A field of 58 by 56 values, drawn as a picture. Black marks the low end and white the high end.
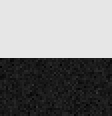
It is made of 2 by 1 panels. Panel 1,1: very high, flat. Panel 2,1: very low, fine-grained, faint in contrast.
